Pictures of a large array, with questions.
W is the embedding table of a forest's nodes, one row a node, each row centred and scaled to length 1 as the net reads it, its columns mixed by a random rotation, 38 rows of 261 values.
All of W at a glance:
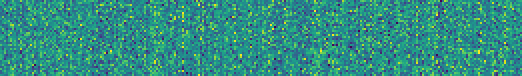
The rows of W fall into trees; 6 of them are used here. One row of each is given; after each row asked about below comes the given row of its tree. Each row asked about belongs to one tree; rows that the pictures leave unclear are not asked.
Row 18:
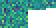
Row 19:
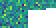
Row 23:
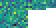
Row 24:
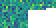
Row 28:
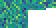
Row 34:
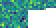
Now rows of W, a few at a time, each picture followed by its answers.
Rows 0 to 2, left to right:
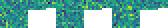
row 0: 18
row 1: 34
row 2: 28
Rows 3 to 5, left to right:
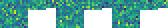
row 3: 23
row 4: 24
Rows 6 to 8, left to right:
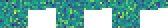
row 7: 23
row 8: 28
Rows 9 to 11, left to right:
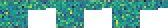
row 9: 34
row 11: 24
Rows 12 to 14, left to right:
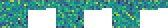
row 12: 19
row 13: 34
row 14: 18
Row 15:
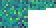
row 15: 23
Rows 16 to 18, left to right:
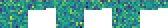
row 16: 24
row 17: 23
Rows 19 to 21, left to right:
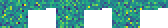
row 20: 24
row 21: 23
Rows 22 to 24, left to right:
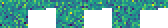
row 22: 19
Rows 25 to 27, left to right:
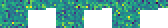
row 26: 34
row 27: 28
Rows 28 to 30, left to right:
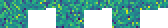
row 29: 34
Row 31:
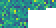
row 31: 23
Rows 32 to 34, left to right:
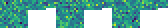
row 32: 28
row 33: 24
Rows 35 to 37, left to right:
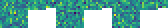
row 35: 23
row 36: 34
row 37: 34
